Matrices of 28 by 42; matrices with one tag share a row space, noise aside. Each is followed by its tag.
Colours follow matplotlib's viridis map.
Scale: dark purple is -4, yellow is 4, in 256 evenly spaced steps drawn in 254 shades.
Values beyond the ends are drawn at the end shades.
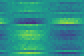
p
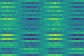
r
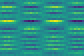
r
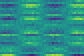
r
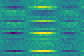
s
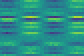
r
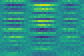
s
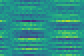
p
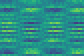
r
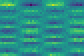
r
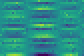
s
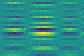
s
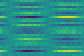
p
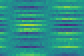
p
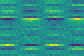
r
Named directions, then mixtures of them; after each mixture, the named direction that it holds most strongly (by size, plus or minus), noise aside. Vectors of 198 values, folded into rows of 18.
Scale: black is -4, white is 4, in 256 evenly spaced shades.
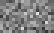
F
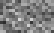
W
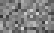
F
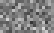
F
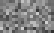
F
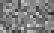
F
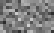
W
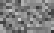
W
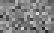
F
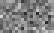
F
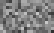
F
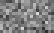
F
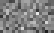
F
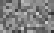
F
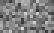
F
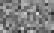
F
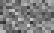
W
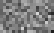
F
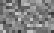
W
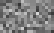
F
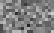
W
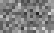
F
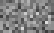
F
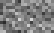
W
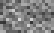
W
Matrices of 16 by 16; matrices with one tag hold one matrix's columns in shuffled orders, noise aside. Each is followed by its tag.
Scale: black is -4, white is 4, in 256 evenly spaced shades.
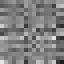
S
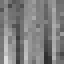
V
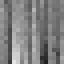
V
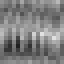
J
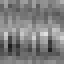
J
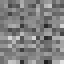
S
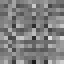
S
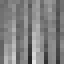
V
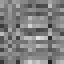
S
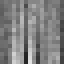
V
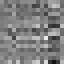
S
